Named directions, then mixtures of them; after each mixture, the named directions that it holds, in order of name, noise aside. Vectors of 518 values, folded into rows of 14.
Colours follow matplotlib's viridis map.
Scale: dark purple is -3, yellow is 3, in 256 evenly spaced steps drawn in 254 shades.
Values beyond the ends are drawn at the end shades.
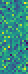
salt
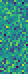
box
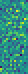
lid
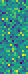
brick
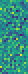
lid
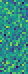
box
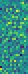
lid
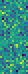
brick, salt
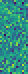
box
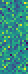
salt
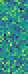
box, brick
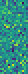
box, brick
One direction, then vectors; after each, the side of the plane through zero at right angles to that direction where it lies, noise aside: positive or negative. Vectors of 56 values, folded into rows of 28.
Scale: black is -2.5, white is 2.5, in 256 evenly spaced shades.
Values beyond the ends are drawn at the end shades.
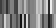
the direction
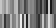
negative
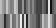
negative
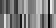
positive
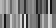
negative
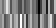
negative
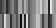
positive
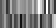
positive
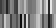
positive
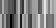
positive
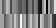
negative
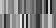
negative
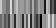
negative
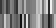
positive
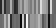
positive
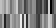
negative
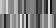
negative
